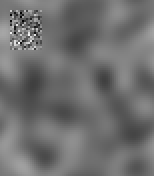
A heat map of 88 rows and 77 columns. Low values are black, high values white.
A few values lie far out on both sides of the bulk. There is no overall slope. The top left is the roughest part. The halves do not mirror each other. In the top left lies a patch that is rougher than the rest.
